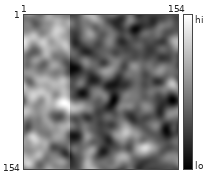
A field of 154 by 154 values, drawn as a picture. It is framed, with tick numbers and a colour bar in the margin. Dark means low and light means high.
Stripes: none. Seam: vertical, 30% of the way across, the left part higher. Lone odd cells: none. Ninth with the highest average: middle left.
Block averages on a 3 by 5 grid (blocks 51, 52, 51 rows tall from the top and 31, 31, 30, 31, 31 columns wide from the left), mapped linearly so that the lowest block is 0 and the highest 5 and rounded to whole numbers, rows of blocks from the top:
43201 | 53011 | 42131
